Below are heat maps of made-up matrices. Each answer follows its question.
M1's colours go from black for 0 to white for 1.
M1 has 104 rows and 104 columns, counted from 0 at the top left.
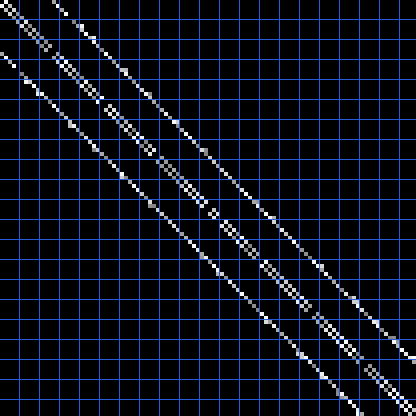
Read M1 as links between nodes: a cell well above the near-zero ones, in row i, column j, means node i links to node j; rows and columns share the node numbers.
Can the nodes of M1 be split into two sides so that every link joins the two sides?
no
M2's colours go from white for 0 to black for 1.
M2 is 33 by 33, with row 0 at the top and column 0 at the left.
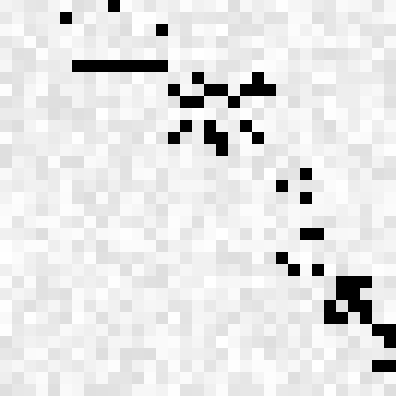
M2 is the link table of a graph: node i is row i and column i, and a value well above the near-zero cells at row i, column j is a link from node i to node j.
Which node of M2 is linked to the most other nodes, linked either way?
node 5
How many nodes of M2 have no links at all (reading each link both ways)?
2
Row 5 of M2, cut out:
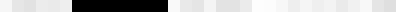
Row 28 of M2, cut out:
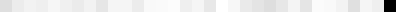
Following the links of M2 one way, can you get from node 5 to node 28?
yes
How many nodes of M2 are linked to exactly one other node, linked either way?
3
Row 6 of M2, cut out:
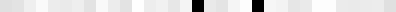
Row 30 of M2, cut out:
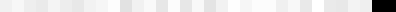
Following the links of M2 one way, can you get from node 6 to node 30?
yes
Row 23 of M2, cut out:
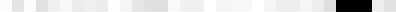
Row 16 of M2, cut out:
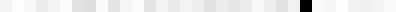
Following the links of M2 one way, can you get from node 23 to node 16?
no
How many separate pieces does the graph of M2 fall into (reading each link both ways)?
3
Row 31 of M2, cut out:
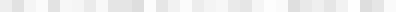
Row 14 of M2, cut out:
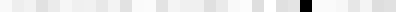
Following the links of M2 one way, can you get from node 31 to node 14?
no
